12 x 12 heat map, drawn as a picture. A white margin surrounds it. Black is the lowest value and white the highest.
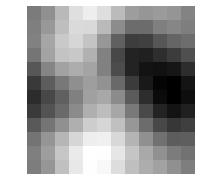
Lone odd cells: none. Ninth with the lowest average: middle right. Roughest part: top middle. Stripes: none. Grain: blotchy. Ninth with the highest average: bottom middle.
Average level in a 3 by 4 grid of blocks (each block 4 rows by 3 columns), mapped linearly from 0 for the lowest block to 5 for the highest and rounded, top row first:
3 4 2 2 / 2 3 1 0 / 3 5 4 2
